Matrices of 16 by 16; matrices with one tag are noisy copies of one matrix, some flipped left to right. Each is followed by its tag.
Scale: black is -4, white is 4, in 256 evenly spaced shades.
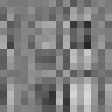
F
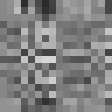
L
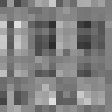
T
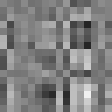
F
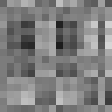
T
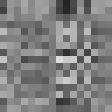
L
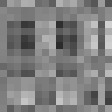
T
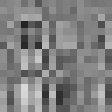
F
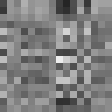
L
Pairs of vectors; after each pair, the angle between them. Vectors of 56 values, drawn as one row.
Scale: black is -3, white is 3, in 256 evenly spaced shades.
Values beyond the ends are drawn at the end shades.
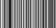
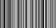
partly aligned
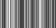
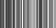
partly opposed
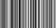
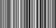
nearly opposite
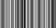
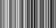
orthogonal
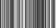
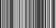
nearly parallel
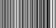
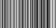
nearly parallel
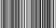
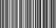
orthogonal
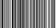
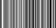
partly opposed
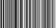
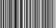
nearly parallel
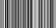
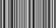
partly opposed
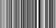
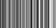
partly opposed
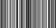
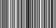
partly aligned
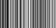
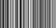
nearly parallel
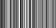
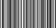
orthogonal
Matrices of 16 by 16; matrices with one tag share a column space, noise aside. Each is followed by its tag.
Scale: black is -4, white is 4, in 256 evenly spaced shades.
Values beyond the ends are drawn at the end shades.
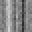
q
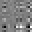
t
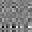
t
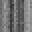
q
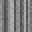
q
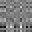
t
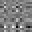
t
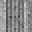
q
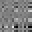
t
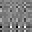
t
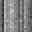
q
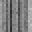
q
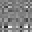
t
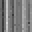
q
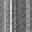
q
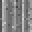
q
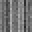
q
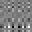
t
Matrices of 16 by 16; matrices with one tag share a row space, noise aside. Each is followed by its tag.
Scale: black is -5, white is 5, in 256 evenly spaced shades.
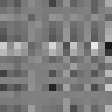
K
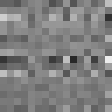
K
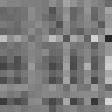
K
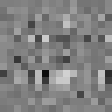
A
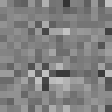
A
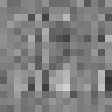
A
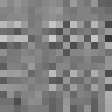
K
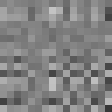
K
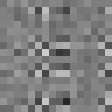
A
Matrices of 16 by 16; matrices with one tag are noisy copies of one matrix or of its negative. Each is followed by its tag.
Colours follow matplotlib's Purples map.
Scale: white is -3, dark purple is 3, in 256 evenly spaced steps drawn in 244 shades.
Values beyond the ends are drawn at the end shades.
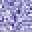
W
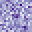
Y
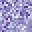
Y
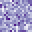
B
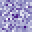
Y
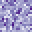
W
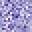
Y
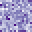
B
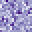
W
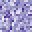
W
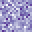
Y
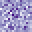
Y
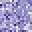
B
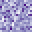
W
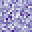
Y
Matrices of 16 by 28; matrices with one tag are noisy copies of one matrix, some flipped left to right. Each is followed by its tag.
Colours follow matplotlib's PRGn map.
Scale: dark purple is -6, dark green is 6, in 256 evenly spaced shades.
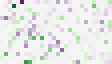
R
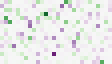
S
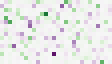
S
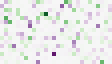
S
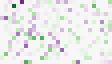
R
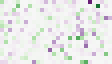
R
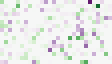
R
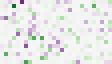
R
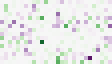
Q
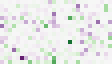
Q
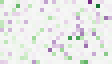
R
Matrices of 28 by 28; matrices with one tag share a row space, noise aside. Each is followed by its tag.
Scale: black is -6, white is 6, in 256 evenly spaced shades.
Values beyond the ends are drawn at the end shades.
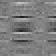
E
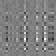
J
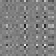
J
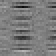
E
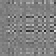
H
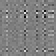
J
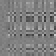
H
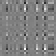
J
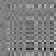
H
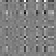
J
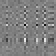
J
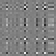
J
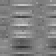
E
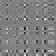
J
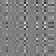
J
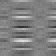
E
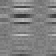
E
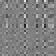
J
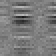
E
